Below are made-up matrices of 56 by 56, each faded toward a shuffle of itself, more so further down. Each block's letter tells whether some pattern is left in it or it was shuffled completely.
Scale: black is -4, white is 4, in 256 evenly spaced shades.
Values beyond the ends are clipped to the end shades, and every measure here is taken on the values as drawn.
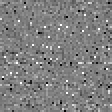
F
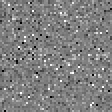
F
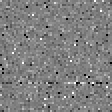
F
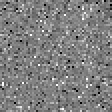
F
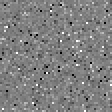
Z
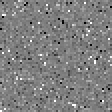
Z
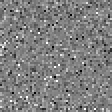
F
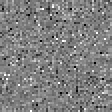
F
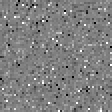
Z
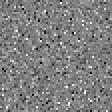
Z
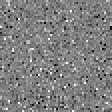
F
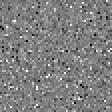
F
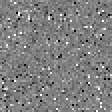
Z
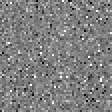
F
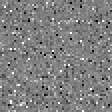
F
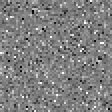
Z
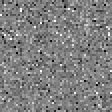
Z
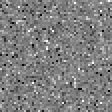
Z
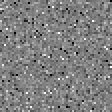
Z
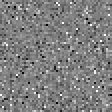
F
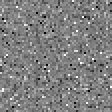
F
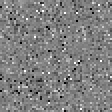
F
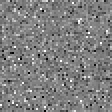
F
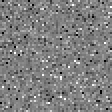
Z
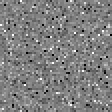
Z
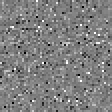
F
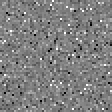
F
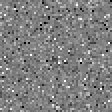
Z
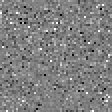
F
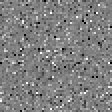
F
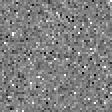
Z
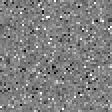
Z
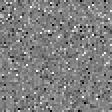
Z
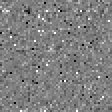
F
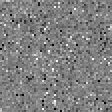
Z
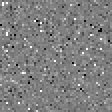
Z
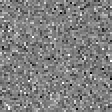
Z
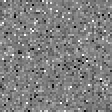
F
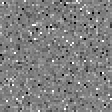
Z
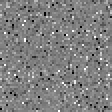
Z
